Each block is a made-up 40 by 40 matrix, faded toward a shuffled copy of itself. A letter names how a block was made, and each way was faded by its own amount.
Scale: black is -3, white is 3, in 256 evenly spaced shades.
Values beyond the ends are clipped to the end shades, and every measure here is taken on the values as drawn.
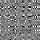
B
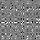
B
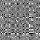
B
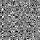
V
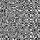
V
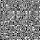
V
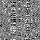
V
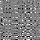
B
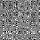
V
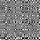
B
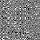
V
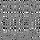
B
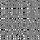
B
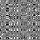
B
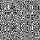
V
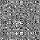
V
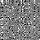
V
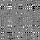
B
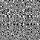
V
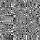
V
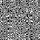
V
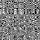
V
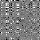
B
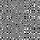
B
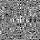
V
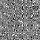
V
